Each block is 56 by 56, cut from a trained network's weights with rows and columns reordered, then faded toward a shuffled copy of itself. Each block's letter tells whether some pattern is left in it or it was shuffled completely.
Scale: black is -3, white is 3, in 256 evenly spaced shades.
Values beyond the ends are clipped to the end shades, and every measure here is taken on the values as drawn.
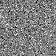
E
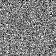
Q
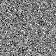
E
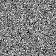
Q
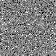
E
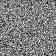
Q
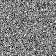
Q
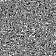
E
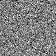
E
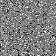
E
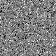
Q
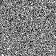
Q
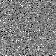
E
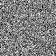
Q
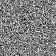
Q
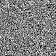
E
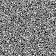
Q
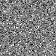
E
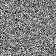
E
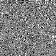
E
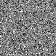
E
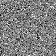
E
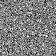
E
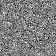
Q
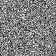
Q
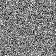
Q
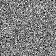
Q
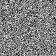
Q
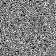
Q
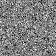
Q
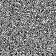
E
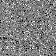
E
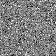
Q
